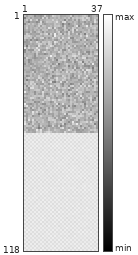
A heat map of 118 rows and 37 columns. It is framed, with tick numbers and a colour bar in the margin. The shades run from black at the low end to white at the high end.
It is made of 2 by 1 panels. Panel 1,1: high, fine-grained. Panel 2,1: very high, checkered, faint in contrast.
